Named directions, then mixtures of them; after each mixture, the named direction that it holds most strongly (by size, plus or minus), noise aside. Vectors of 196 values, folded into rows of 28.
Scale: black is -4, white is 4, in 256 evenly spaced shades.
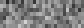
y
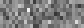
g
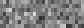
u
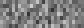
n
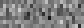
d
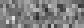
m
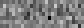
d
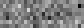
g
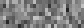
y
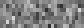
m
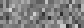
u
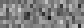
d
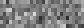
u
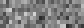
u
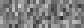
n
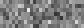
g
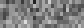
y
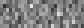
n
